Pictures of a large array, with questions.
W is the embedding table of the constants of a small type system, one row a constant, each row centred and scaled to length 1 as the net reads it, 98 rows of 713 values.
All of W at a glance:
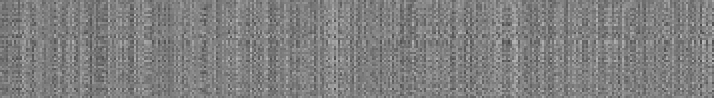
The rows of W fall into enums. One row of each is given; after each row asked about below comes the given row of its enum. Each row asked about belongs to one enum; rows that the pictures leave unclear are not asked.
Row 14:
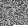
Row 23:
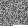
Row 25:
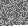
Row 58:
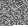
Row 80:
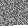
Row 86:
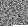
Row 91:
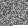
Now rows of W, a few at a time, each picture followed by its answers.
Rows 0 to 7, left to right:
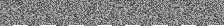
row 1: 86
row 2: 86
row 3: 91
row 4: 14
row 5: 86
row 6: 14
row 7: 86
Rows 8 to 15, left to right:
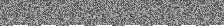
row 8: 25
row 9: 14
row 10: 25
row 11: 86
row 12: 86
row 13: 58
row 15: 25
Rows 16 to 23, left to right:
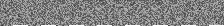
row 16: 86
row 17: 80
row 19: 58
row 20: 14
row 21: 58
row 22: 25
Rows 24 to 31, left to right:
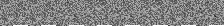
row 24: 25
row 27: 58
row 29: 58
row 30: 25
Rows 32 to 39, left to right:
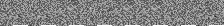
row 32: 86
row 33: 86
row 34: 58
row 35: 23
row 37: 58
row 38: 80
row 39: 86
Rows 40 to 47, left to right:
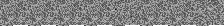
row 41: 25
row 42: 25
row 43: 25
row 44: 23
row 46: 25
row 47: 58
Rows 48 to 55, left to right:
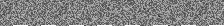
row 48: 91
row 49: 80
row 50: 91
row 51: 25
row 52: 58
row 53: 86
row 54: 25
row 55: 91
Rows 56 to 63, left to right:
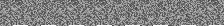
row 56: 58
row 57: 80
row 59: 58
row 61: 25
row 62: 86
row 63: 58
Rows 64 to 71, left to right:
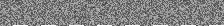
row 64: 58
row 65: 80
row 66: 23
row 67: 14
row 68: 80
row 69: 86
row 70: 58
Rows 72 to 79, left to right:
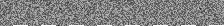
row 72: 91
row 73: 14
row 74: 86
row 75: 91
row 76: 58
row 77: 80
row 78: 80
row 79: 86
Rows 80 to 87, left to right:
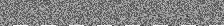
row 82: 23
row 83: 80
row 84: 25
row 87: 25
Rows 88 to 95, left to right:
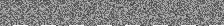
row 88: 58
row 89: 58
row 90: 25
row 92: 14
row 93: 86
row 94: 86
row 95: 25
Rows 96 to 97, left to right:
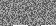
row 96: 23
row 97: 80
